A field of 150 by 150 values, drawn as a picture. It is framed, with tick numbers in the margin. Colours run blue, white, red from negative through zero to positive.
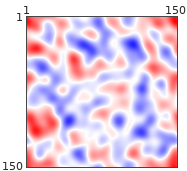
No overall slope runs across the table. There are no lone odd cells. No row or column stands out. The halves do not mirror each other. The texture varies smoothly and slowly.
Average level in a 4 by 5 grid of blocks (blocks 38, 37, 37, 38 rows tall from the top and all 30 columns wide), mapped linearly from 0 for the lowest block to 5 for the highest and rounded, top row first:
52015
14314
40213
52322
